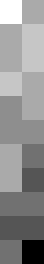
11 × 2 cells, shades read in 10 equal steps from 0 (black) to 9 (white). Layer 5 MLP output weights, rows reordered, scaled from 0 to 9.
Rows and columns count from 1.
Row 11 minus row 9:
0 -4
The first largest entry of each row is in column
1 2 2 1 2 1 1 1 1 1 1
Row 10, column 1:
3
